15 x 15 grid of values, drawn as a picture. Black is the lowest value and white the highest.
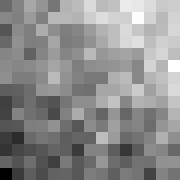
Ninth with the lowest average: bottom left. Histogram: bell-shaped. Slope: up to the top right. Mirror symmetry: none. Stripes: none.
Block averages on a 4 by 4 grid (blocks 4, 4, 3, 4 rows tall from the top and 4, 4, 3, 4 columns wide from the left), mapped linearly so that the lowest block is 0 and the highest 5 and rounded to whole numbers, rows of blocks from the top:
2 3 5 5 / 2 3 3 4 / 1 2 2 3 / 0 1 2 2
